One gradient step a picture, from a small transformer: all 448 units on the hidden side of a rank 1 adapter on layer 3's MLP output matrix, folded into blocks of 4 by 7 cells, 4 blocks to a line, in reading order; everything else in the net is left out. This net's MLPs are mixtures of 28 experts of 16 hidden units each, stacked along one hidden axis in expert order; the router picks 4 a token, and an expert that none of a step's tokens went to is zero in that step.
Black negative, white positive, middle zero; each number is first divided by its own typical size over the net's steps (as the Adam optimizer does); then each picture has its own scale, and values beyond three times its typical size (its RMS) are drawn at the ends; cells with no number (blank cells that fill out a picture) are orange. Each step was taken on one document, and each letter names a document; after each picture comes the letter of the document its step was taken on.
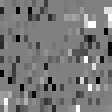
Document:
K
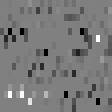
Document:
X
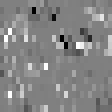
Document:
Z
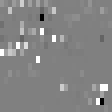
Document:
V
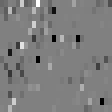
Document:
V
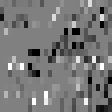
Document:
K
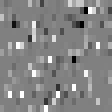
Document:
Z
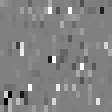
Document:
X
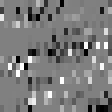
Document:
K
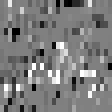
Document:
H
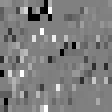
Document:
X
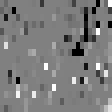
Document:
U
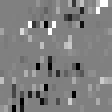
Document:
H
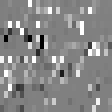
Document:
H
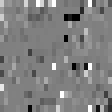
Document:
U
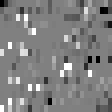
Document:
U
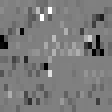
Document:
X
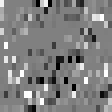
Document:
U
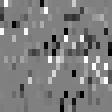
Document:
K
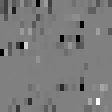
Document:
V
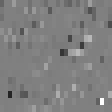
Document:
Z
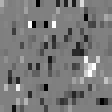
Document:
Z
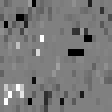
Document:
Z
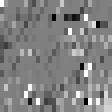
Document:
K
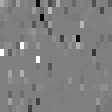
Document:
V
